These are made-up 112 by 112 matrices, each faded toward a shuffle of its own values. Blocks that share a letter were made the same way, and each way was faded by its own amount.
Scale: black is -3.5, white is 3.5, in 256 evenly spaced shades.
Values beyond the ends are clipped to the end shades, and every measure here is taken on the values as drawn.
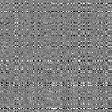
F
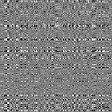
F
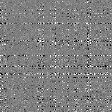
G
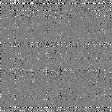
G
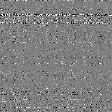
G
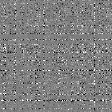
G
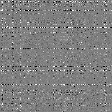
G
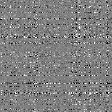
G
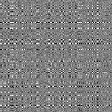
F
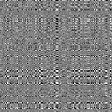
F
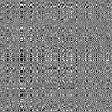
F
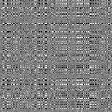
F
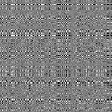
F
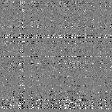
G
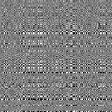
F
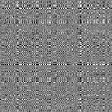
F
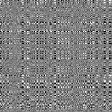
F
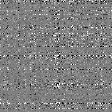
G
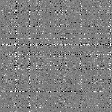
G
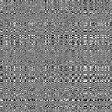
F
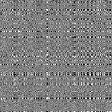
F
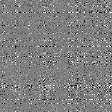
G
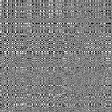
F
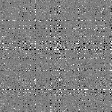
G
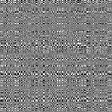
F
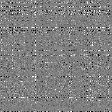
G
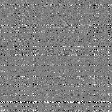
G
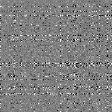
G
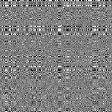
F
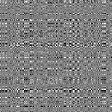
F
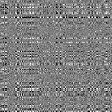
F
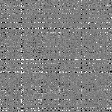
G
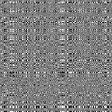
F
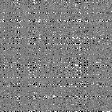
G
